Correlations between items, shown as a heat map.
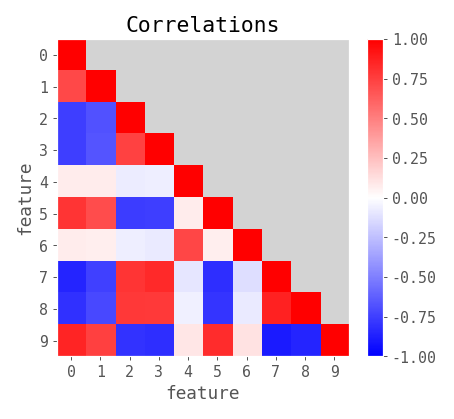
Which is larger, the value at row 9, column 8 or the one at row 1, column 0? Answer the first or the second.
the second
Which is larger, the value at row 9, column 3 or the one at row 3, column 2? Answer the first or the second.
the second
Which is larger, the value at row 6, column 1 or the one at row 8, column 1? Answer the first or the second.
the first
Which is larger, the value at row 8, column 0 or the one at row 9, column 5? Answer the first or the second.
the second
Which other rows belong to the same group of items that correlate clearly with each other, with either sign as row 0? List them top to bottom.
1, 2, 3, 5, 7, 8, 9
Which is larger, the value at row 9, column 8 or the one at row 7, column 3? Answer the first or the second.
the second
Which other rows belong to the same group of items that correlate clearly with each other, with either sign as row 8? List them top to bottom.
0, 1, 2, 3, 5, 7, 9
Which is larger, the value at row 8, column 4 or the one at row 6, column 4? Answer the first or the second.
the second
